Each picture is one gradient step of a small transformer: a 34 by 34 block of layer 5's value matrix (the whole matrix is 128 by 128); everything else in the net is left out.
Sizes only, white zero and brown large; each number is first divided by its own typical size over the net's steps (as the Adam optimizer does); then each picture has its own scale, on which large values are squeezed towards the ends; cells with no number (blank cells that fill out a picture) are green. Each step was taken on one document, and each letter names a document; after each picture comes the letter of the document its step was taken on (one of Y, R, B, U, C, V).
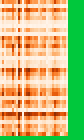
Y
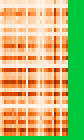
Y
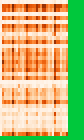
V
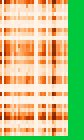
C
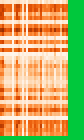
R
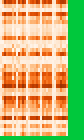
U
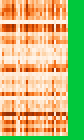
Y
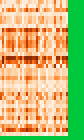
V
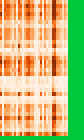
C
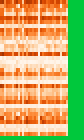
Y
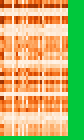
R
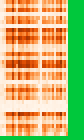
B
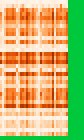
B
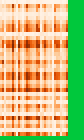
V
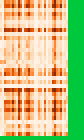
C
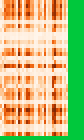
C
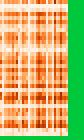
U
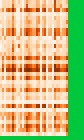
V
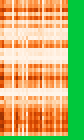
R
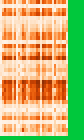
U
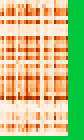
V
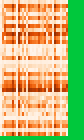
Y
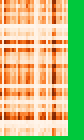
C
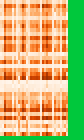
U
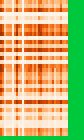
R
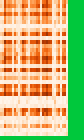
U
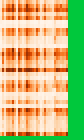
V
